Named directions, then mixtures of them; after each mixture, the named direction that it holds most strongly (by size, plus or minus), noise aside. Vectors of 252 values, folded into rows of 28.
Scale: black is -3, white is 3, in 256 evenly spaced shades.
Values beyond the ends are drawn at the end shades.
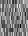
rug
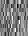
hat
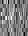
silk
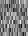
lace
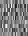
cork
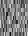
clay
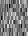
lace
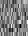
rug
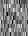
lace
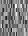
cork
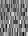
lace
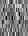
hat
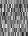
rug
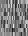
cork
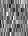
clay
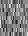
clay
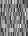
rug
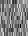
rug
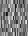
clay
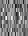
silk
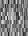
silk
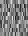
cork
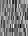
rug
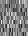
lace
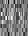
silk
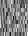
clay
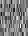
rug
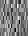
hat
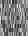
rug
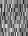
rug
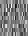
cork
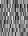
cork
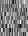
lace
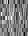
silk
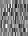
cork
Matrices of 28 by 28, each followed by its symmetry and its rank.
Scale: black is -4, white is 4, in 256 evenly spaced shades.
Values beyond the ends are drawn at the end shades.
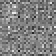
neither, rank five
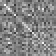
symmetric, rank five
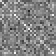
symmetric, rank five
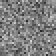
antisymmetric, full rank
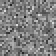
antisymmetric, full rank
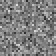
antisymmetric, full rank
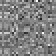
neither, rank five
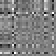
antisymmetric, rank two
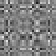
antisymmetric, rank two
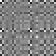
symmetric, rank two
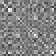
symmetric, rank five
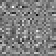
neither, rank five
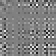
antisymmetric, rank two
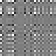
symmetric, rank two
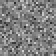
antisymmetric, full rank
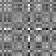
symmetric, rank two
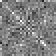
symmetric, rank five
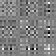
symmetric, rank two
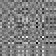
antisymmetric, rank two
